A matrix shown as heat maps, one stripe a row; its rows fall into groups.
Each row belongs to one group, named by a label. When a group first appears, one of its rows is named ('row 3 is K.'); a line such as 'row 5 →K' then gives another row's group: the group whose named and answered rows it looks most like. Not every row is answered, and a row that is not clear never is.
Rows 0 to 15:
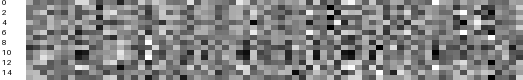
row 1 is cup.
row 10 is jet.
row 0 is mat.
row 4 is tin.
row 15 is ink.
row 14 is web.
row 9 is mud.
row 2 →ink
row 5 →cup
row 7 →tin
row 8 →jet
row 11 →jet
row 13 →mat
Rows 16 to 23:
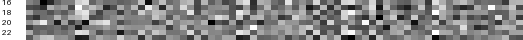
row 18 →mat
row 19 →mud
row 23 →jet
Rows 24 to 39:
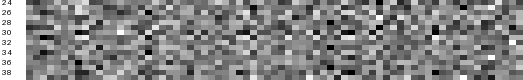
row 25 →tin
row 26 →mat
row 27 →web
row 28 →cup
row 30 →jet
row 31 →mat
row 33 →cup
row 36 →ink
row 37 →cup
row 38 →jet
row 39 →ink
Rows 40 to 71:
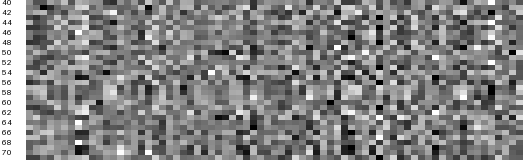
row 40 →tin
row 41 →mat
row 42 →ink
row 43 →mud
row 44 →tin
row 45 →mud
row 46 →tin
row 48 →mud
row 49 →tin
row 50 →web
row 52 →tin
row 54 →web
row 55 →jet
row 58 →ink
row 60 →cup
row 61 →mud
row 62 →mat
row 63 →web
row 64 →tin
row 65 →tin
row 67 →web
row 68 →tin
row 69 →jet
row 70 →jet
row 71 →mud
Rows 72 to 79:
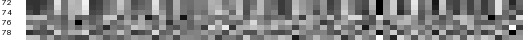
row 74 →mud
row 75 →ink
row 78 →mud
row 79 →web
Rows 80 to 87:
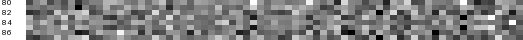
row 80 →ink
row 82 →mud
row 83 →tin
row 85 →tin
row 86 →jet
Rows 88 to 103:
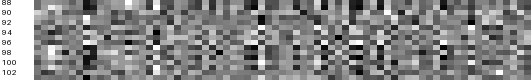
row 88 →jet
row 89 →jet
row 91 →tin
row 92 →tin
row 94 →mat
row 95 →cup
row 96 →mat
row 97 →jet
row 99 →jet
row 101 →jet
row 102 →tin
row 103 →ink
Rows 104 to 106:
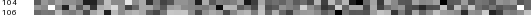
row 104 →jet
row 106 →cup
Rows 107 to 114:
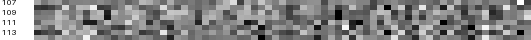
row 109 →cup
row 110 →cup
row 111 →jet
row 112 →tin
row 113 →mud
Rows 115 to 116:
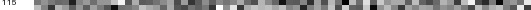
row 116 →web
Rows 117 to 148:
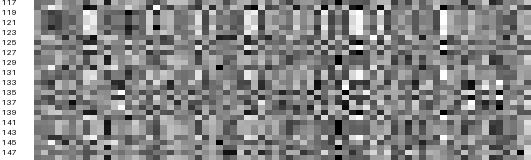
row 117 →cup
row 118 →jet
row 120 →mat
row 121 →mat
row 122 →mat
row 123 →mat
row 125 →jet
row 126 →mat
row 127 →jet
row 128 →cup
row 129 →cup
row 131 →mat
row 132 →mat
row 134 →tin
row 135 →ink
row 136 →tin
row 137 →ink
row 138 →ink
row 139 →jet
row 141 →cup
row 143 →cup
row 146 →cup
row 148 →cup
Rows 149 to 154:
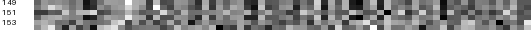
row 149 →jet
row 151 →mud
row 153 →ink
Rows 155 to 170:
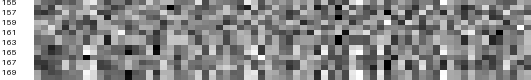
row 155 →mat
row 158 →cup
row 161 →ink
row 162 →cup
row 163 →cup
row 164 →mat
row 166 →ink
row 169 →mat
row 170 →mat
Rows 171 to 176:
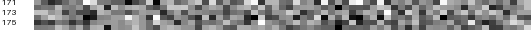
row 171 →mat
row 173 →web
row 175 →ink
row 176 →cup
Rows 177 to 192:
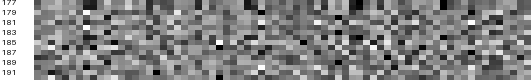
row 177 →jet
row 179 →tin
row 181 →ink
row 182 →tin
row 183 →cup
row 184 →jet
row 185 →web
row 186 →web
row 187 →tin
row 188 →mud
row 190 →ink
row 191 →mat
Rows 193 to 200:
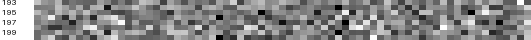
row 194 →cup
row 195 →tin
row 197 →ink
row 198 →mat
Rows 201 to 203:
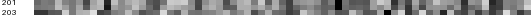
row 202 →cup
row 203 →mud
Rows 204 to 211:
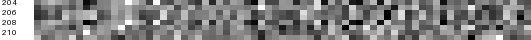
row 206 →mud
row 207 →mud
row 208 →jet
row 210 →tin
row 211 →tin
